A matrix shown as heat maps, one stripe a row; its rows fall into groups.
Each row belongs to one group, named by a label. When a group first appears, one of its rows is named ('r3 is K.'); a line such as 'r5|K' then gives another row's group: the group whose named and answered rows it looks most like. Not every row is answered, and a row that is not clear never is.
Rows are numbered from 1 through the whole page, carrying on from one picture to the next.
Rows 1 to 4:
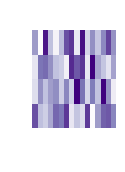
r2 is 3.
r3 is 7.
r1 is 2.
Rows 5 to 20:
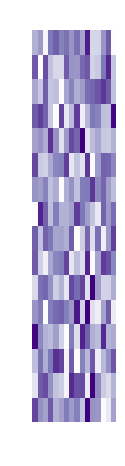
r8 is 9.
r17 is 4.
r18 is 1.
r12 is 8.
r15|3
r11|4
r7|4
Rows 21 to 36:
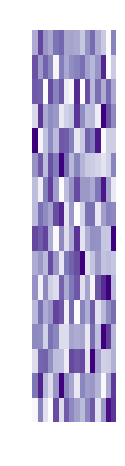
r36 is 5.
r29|9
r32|1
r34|3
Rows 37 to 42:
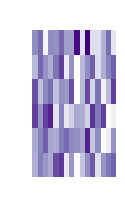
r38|1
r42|1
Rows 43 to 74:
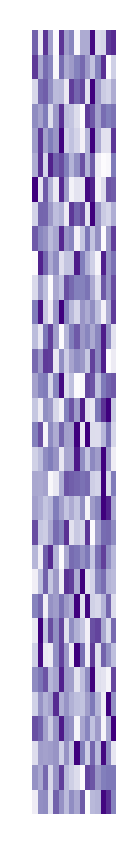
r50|3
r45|3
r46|1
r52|8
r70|5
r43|2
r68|7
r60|7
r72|7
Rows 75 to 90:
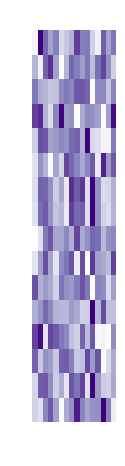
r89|3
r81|3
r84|2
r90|7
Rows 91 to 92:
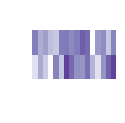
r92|5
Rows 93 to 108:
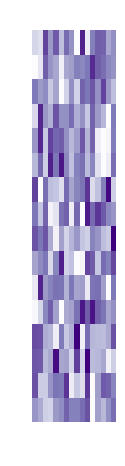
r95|4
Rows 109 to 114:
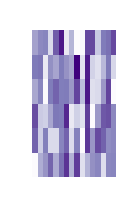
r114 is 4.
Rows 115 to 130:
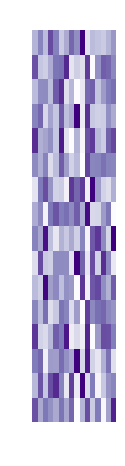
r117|1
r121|3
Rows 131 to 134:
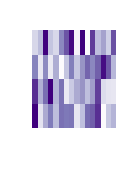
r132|4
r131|2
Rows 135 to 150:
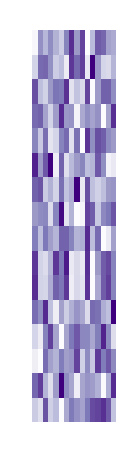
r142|1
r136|3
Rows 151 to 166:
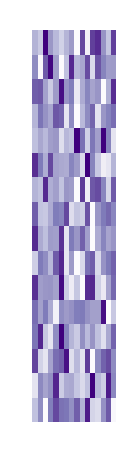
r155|7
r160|1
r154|1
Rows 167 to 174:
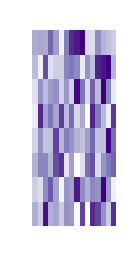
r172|1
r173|7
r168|4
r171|5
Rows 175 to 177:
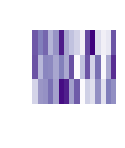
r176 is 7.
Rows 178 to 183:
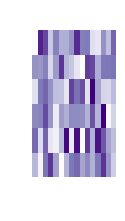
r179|1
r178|8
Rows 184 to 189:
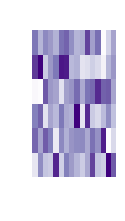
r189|5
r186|4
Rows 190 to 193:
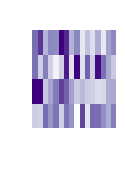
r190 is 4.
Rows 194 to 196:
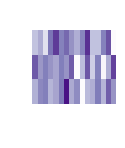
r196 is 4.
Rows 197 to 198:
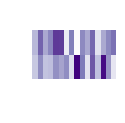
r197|1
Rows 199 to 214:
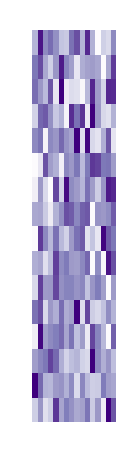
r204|4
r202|3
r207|8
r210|9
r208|5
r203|9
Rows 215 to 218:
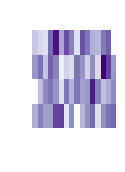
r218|1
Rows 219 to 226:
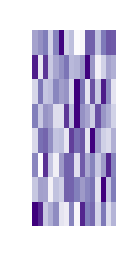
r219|1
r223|3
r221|7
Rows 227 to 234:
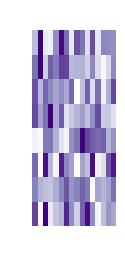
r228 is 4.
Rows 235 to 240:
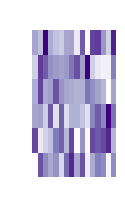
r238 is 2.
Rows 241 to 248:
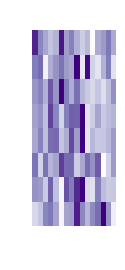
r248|7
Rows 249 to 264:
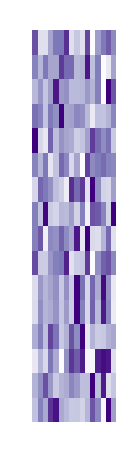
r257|9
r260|7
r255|3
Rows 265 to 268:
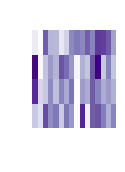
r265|4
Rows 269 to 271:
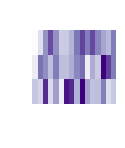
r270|8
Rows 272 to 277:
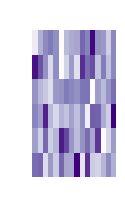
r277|9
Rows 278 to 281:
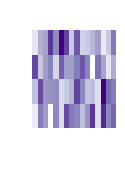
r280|8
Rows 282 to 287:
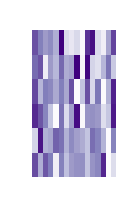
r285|9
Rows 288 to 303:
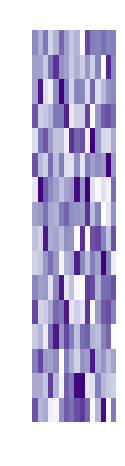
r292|3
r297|7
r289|5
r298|1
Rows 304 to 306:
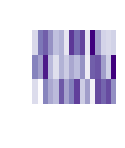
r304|3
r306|4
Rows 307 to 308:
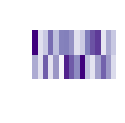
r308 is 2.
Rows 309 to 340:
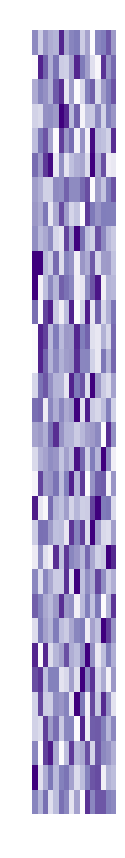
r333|8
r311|1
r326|7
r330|5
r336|7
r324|9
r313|2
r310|8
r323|3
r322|8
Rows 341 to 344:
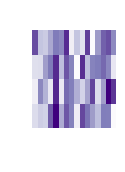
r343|5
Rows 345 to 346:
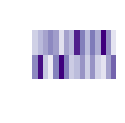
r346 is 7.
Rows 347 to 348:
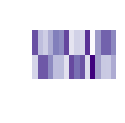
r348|3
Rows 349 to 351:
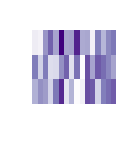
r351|1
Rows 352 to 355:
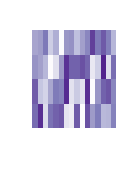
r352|4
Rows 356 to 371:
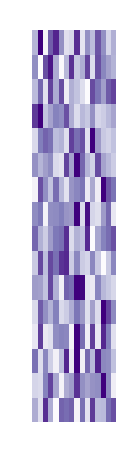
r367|8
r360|3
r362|8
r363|9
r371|2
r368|7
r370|7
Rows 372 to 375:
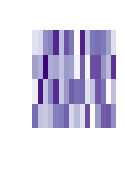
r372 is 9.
